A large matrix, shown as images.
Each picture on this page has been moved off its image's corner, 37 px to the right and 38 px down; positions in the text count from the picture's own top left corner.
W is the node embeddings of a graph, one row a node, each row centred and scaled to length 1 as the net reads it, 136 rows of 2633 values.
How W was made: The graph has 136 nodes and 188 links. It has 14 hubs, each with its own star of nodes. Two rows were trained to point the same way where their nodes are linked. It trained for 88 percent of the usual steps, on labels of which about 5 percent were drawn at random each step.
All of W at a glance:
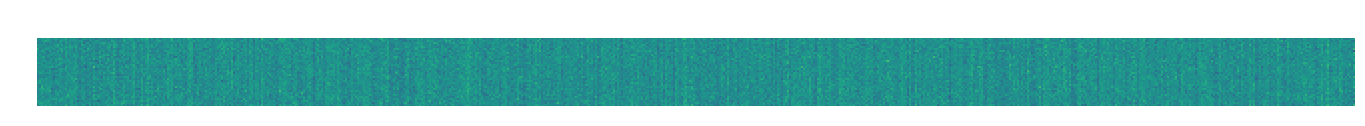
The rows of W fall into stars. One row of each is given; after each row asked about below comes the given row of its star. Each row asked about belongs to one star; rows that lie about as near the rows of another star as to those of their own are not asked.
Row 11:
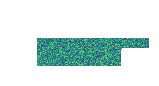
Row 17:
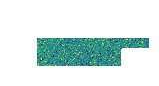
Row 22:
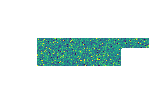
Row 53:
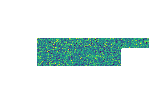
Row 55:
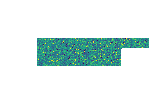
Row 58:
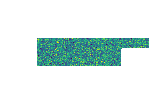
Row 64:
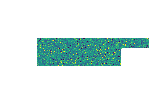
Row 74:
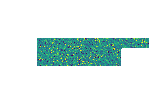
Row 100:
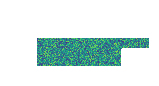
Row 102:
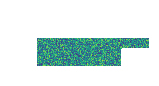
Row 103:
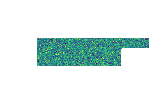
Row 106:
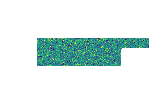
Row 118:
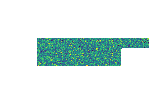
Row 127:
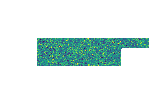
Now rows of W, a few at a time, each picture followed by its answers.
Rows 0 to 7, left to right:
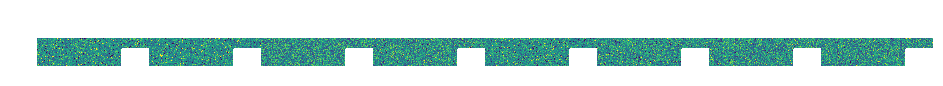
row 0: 17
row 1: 100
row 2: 127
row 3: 74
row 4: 103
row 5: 74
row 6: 53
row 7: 106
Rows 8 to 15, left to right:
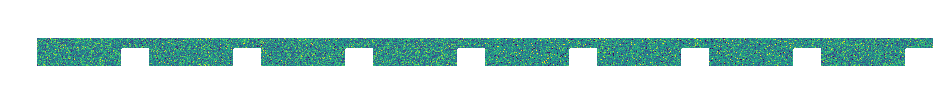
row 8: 102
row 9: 22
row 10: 58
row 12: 118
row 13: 17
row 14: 127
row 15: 17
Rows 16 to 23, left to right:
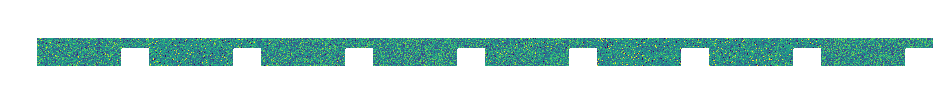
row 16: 118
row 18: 55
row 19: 22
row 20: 11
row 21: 53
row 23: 53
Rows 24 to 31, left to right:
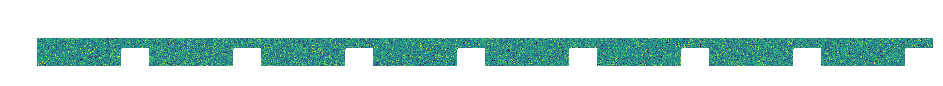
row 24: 118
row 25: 118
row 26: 17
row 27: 118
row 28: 127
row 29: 11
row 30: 102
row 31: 11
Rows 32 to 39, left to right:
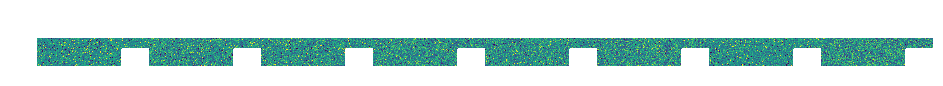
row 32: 58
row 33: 17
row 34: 22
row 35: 106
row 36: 102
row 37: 100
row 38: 102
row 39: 103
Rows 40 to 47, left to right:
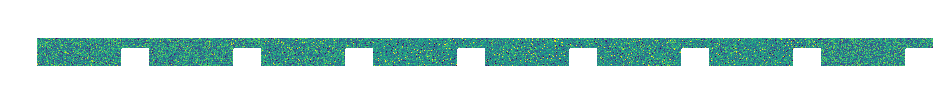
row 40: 64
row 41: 127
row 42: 58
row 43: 55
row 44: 74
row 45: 22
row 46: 127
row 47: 118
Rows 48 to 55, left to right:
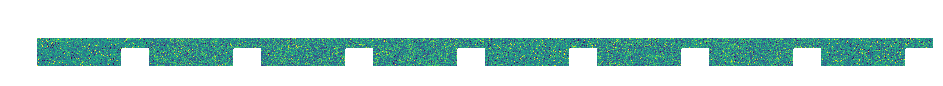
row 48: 53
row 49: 106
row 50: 74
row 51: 127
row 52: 11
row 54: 74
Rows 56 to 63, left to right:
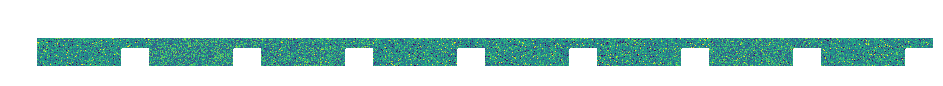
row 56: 102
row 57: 11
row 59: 64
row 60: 106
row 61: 118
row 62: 127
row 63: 103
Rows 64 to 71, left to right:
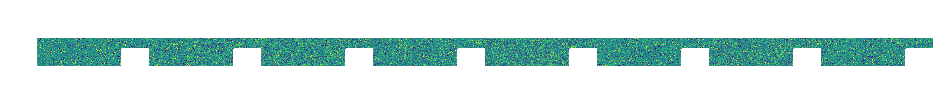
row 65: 58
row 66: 11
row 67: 74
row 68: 103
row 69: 55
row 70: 64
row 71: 74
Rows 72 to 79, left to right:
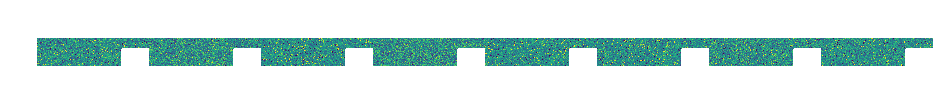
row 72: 11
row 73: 118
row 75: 55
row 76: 11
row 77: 22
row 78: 22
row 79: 106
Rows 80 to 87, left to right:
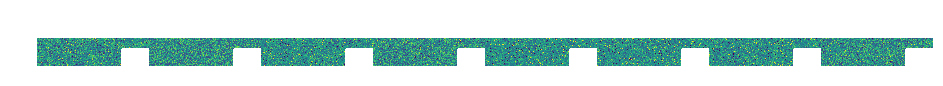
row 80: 55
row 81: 106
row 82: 100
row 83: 58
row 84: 100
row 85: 127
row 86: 58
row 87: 103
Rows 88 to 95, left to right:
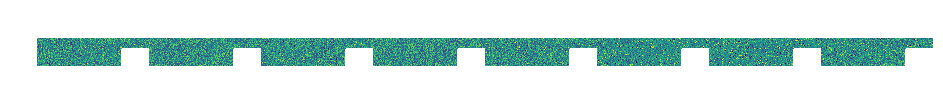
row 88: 102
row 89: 58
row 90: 103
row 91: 17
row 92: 22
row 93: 102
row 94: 53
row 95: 103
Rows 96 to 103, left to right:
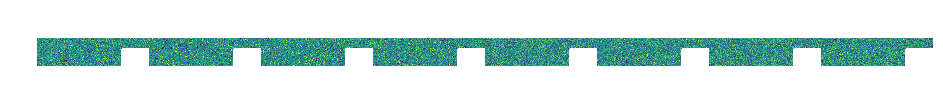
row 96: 74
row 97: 64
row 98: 53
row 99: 106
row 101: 53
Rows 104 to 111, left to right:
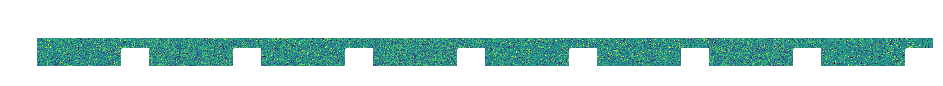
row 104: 106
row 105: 22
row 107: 74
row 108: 100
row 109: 58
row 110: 53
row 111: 106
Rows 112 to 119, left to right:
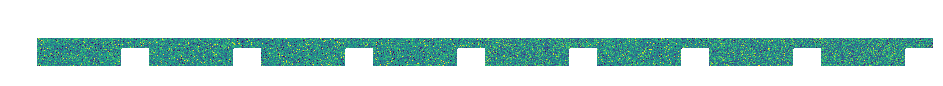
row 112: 58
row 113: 55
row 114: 103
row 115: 11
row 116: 55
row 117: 118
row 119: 58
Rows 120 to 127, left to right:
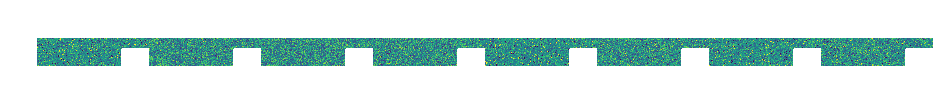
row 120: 17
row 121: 64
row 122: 55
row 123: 53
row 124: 53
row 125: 106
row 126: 127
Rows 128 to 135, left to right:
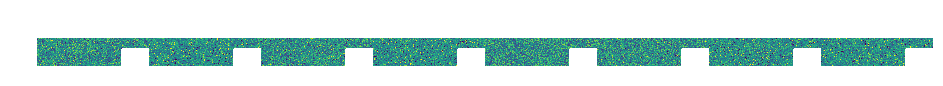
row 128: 17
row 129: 64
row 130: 64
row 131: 22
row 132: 64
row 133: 127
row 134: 17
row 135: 103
